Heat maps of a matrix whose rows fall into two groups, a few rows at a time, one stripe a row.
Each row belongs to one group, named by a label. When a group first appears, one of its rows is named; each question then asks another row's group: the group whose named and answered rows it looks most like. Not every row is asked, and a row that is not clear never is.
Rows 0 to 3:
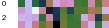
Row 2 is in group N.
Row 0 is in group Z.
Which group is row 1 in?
N
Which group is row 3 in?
N
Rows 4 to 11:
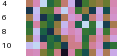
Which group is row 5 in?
Z
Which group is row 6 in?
Z
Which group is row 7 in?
Z
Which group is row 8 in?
Z
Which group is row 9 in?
Z
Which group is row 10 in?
N
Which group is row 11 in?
N
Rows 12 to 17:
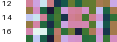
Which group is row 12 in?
N
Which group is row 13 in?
Z
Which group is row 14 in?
N
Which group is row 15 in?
Z
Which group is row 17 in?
Z
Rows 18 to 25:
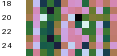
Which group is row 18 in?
Z
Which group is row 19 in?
Z
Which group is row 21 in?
Z
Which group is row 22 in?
Z
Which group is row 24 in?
Z
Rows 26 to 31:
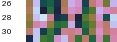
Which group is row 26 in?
Z
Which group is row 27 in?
Z
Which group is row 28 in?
N
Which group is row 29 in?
N
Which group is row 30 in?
Z
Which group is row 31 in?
Z
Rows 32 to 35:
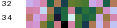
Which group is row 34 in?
N
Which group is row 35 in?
N
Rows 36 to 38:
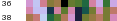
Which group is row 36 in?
N
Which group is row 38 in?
N
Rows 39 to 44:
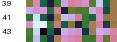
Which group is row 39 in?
Z
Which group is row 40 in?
N
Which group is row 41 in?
Z
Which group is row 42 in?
N
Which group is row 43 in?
Z
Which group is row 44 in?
Z
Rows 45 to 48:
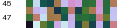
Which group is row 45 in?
Z
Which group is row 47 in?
N
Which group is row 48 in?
Z
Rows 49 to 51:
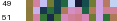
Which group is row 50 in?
Z
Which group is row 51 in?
Z
